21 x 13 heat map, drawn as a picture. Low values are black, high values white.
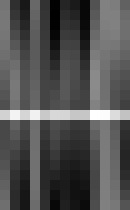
There is no overall slope. On average the colour sits 30% of the way up the scale. Row 12 stands out from the rest. Most values sit low, with a long tail of high ones.
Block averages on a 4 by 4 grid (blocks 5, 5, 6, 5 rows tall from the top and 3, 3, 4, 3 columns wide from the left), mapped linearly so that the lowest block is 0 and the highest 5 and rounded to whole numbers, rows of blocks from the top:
2 1 1 5 | 4 2 3 4 | 4 4 3 4 | 1 1 0 4
